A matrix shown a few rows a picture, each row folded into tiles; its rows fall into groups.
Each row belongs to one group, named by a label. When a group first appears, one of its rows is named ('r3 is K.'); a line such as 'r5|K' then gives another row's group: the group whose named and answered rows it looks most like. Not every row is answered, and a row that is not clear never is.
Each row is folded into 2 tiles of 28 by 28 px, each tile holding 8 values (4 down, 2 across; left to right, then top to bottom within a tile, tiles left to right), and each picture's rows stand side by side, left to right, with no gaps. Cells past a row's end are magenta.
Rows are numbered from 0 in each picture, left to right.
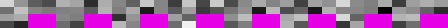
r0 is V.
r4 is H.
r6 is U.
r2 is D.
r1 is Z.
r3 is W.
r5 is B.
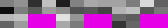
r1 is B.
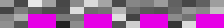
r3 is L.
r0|B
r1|H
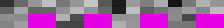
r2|W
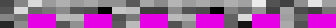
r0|H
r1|U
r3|U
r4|V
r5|B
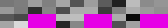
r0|D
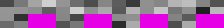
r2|L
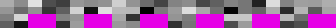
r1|H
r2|D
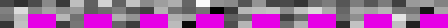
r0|L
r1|W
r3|B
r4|L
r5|L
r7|B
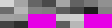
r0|V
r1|U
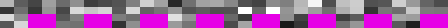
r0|U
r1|L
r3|B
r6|D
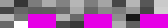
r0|U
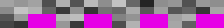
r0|V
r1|B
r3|B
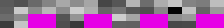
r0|L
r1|V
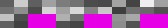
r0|Z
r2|B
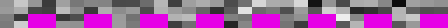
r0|D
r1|D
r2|W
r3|H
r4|H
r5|Z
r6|U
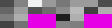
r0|H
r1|D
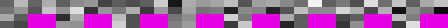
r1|D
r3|W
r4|U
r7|U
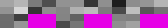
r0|D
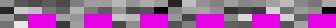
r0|L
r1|H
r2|U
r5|U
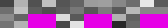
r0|W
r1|U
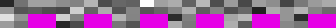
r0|B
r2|B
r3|D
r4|B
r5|W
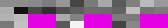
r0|U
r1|U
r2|H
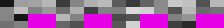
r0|W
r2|L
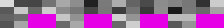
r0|L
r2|U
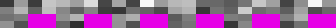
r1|V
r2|B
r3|D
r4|H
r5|H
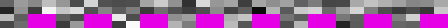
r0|Z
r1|D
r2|U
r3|B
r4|B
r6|H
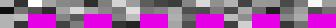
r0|B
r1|L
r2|V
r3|B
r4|U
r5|H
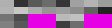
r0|L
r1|H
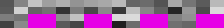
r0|H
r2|V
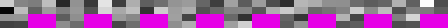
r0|Z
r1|W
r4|D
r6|L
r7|V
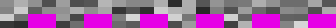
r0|V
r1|L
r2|Z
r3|W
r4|U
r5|D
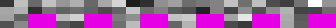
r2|L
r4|V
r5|B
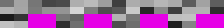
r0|D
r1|H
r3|V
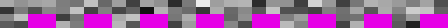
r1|D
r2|B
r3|H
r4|Z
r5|B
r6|H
